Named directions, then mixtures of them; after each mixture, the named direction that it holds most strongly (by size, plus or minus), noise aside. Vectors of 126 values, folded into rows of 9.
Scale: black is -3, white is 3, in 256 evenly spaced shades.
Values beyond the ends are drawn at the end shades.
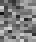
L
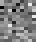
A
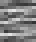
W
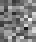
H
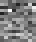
A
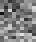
L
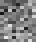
A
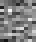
W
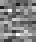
W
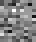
A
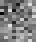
A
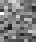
L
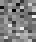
A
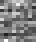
W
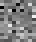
A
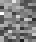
L
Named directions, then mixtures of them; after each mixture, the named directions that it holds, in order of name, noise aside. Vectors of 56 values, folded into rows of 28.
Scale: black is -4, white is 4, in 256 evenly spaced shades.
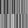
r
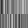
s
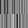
r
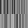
r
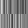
s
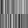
s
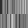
r, s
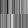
r, s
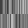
r, s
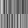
s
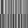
r, s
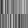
s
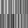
r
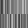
s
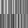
r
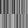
r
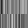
s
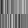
s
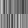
s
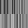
r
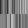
r, s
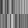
r, s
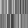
r, s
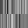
r, s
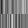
s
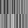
r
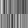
s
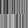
r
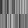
r, s
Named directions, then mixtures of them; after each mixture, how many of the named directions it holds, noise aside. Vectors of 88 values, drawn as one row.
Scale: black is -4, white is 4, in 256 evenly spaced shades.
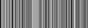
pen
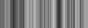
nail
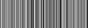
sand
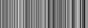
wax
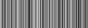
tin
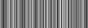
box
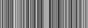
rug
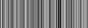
three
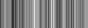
two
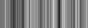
one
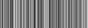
one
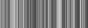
two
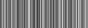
one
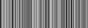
one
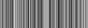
one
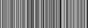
one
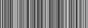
one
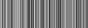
three
